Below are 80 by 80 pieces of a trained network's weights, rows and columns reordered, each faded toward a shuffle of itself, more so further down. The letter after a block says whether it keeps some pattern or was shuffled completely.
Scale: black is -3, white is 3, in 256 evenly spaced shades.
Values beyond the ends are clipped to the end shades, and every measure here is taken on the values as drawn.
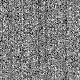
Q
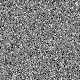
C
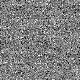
Q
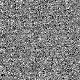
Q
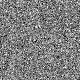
C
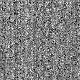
Q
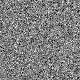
C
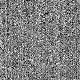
Q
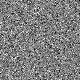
C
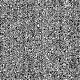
Q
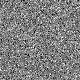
C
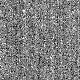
Q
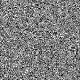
Q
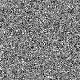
Q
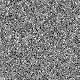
C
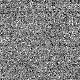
Q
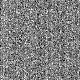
Q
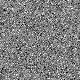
C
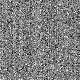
Q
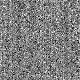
Q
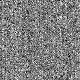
Q
